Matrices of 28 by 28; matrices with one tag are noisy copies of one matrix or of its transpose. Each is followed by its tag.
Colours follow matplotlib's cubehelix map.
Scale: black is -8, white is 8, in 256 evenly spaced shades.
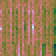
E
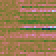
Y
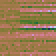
Y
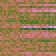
Y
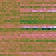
Y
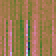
Y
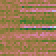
Y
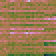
E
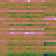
E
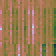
E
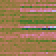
Y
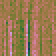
Y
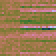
Y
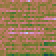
E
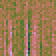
Y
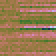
Y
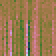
Y
